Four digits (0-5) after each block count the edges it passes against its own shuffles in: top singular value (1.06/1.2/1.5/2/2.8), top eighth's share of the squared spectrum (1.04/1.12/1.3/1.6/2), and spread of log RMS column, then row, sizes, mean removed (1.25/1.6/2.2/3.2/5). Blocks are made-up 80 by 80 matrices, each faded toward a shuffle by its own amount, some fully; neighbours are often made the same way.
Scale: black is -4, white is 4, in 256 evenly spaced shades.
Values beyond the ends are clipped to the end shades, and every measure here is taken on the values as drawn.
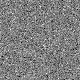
0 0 0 0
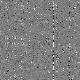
4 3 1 0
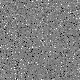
2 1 0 0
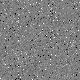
2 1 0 0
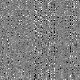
4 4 3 2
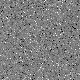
1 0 0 0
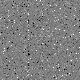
2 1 1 0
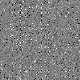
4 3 2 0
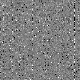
4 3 2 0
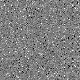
3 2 1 0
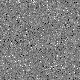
1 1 0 0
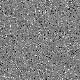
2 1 0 0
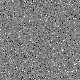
2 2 0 0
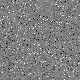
0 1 0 0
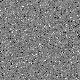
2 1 0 0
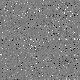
3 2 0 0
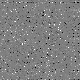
3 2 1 0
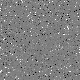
2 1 0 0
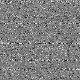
2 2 0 3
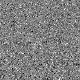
1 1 0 2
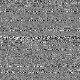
2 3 0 4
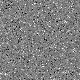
0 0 0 0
